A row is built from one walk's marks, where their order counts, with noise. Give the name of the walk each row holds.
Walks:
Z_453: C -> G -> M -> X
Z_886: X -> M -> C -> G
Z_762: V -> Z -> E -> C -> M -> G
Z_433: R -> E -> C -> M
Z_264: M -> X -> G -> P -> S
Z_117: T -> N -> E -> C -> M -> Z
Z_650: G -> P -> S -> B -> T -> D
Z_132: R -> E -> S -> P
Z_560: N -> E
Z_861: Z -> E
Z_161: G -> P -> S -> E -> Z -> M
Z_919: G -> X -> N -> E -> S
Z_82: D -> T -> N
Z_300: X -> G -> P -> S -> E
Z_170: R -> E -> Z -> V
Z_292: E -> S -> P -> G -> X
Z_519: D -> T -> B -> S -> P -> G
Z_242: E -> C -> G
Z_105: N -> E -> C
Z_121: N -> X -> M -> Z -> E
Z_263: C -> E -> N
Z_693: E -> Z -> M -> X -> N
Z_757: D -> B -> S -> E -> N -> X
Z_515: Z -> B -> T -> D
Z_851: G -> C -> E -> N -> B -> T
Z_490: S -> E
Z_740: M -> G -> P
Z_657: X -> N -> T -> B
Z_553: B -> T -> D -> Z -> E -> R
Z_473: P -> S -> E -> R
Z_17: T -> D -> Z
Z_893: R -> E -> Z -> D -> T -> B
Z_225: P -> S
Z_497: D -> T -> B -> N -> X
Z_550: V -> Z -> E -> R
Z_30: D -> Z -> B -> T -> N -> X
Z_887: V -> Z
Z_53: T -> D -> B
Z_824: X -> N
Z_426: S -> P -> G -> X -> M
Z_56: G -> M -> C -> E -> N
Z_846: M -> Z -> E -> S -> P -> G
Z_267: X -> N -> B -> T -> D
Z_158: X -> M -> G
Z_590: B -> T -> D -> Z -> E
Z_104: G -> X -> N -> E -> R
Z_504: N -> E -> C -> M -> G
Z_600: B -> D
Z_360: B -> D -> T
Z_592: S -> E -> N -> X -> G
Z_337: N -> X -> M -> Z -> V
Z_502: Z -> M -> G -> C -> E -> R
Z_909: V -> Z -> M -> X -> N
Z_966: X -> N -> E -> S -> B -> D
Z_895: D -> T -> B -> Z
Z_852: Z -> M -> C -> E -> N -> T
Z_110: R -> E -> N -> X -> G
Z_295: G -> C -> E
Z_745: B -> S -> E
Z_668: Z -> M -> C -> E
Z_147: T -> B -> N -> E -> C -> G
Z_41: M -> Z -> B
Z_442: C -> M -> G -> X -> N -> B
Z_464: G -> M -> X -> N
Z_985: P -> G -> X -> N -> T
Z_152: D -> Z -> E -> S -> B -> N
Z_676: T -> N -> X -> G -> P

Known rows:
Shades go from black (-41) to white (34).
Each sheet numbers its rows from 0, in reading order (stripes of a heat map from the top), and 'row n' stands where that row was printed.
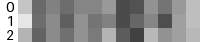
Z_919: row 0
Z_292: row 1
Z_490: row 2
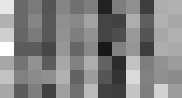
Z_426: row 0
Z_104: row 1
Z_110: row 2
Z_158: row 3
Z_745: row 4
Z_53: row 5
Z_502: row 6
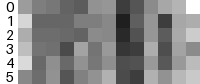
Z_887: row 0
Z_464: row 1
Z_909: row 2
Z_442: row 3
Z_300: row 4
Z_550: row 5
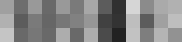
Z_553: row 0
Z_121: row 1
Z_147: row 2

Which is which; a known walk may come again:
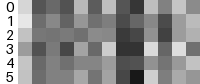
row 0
Z_242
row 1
Z_292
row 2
Z_824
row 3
Z_433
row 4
Z_919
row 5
Z_851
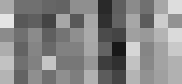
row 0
Z_337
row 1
Z_886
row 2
Z_170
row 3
Z_861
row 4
Z_82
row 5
Z_490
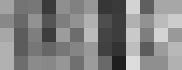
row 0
Z_41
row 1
Z_550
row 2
Z_502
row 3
Z_121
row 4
Z_590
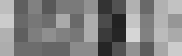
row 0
Z_161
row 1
Z_147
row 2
Z_852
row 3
Z_909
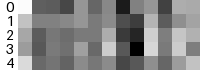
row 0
Z_158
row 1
Z_497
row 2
Z_117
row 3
Z_105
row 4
Z_592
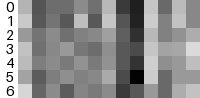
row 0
Z_56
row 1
Z_295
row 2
Z_152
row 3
Z_17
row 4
Z_895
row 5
Z_560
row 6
Z_846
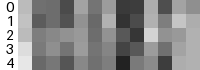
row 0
Z_442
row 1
Z_762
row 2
Z_515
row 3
Z_519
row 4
Z_426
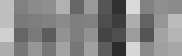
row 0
Z_53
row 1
Z_30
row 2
Z_110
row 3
Z_893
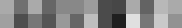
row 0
Z_132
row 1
Z_668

